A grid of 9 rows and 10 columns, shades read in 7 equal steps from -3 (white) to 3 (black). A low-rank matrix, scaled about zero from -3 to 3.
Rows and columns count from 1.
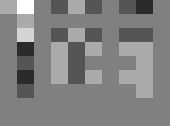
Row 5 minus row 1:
1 4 0 -2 2 -1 0 -1 -3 0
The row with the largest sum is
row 3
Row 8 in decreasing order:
0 0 0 0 0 0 0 0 0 0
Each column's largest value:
0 2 0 1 1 1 0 1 2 0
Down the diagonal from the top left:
-1 -1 0 -1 1 -1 0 0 0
